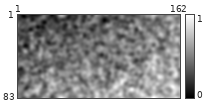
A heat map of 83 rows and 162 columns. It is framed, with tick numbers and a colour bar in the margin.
No regular stripes run through it. On average the colour sits 50% of the way up the scale. There are no lone odd cells. Neither half mirrors the other. The ninth with the lowest average is the top left. The field is mottled with small blotches. The field climbs toward the bottom right.
